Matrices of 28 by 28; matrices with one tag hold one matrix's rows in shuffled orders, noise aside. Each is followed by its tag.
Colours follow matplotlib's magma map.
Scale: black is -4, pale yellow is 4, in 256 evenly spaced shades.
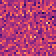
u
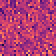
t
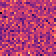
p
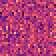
p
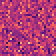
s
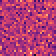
u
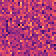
s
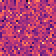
t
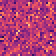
t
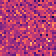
u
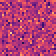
s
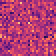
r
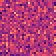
p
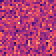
t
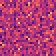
t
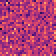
p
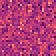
s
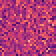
u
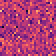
t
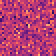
t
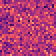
r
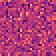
s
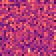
p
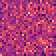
u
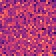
u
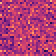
r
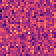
p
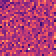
p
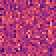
t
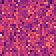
t
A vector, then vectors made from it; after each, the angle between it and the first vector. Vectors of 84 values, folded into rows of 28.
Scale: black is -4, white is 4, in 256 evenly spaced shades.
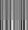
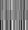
nearly parallel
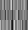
partly opposed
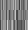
partly aligned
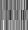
partly aligned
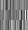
partly aligned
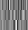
orthogonal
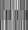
partly aligned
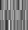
partly aligned
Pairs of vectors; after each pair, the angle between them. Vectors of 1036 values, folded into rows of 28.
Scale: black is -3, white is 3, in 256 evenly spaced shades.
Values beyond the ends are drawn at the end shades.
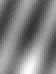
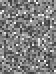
orthogonal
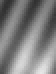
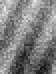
nearly opposite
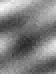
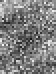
partly aligned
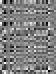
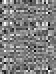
nearly opposite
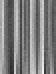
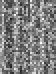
partly aligned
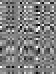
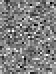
partly aligned
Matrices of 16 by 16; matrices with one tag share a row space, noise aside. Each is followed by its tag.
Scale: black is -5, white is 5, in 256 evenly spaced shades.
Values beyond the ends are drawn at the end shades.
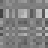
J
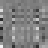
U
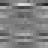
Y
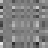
U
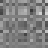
J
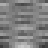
Y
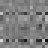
J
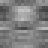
Y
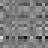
J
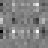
U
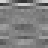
Y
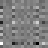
U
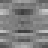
Y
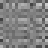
J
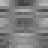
Y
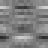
Y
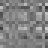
J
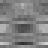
Y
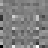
U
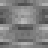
Y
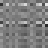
J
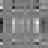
U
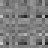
J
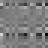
J
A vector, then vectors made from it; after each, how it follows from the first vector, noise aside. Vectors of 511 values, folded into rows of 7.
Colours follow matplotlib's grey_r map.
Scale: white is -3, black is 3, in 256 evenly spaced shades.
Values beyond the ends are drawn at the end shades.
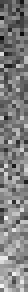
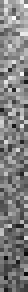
reversed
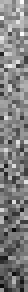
negated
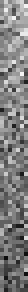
reversed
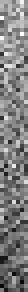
negated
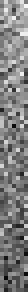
reversed
